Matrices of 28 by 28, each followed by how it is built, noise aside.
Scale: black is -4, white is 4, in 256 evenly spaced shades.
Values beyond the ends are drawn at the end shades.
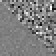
upper triangular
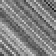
Toeplitz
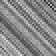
Toeplitz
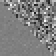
upper triangular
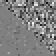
upper triangular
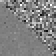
upper triangular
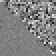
upper triangular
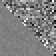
upper triangular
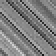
Toeplitz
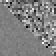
upper triangular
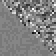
upper triangular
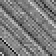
Toeplitz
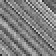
Toeplitz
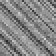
Toeplitz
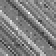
Toeplitz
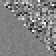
upper triangular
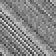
Toeplitz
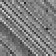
Toeplitz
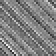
Toeplitz
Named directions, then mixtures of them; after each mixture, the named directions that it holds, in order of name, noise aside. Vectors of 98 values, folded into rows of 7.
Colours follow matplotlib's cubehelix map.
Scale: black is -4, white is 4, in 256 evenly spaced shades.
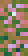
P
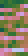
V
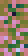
P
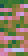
V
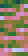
V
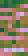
V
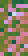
P, V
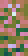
P, V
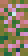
P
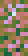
P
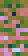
P, V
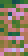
P, V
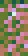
P, V
